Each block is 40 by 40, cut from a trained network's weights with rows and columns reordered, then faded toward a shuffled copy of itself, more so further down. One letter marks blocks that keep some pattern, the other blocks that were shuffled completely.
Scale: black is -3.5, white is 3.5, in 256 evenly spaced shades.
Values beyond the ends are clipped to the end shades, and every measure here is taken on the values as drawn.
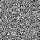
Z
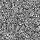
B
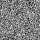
B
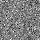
B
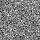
B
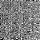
Z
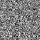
Z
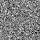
B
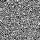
B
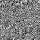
Z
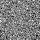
B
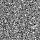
B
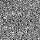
Z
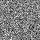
B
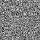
Z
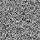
Z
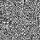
Z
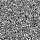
B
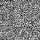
Z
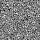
B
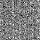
Z
